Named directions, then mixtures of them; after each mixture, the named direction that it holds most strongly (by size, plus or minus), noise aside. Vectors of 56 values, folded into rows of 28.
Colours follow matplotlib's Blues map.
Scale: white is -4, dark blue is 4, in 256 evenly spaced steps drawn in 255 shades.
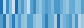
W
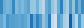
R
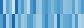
W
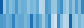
R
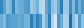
R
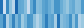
W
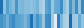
R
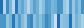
W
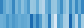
R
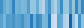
R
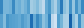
R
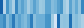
W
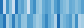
W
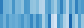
R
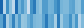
W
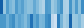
R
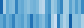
R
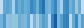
R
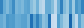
R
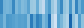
R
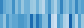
R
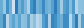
R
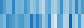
R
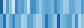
W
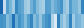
W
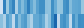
W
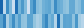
W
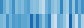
R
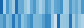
W
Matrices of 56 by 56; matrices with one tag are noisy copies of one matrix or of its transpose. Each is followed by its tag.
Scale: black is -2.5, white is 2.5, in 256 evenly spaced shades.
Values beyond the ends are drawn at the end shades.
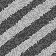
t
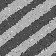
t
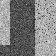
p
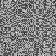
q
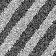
t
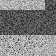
p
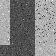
p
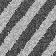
t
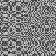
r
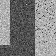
p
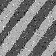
t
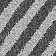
t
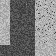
p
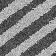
t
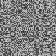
q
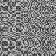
r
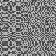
r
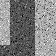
p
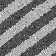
t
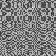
r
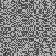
q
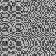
r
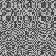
r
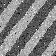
t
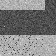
p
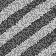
t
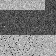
p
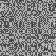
q
